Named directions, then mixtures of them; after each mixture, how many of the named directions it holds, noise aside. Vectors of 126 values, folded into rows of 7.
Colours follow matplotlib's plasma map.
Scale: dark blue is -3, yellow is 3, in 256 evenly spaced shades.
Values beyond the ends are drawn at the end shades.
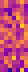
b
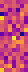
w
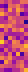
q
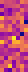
three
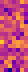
three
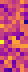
three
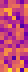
one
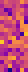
three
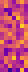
one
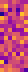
two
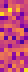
three
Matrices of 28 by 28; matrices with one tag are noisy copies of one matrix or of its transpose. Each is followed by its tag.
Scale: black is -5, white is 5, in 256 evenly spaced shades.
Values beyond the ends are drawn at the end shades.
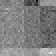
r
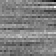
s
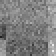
r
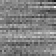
s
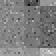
r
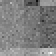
r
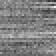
s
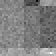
r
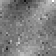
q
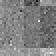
r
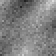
q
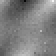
q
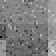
r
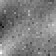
q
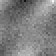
q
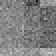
r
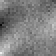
q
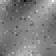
q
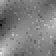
q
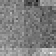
r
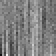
s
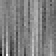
s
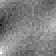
q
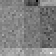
r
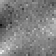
q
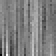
s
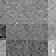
r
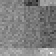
r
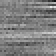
s
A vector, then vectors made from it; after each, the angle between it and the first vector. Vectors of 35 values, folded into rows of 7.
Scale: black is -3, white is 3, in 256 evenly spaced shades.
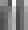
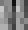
nearly opposite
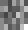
orthogonal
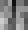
nearly opposite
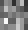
partly opposed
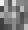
partly aligned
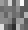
partly opposed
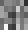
partly opposed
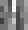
nearly parallel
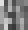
partly opposed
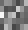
orthogonal
